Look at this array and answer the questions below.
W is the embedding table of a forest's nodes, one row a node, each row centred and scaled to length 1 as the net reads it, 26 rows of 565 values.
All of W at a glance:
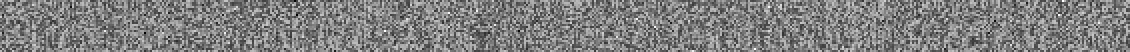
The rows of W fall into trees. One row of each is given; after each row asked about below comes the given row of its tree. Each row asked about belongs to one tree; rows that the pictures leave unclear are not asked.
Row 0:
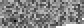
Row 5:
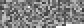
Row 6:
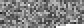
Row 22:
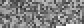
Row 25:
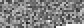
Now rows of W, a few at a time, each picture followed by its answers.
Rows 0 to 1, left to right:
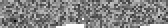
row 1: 6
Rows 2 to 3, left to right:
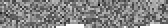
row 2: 6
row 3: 0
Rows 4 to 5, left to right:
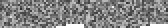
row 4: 5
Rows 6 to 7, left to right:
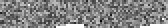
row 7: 25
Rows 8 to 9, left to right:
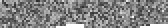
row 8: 0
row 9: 5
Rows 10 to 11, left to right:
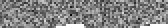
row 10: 22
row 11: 22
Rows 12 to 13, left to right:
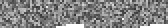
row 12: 25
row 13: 6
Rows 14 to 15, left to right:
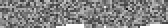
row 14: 25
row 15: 0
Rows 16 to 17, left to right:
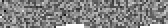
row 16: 25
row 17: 25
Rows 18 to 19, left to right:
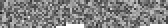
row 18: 5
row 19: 22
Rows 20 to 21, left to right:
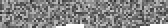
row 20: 5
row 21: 5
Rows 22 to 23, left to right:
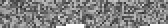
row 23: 22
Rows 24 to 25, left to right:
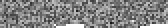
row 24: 6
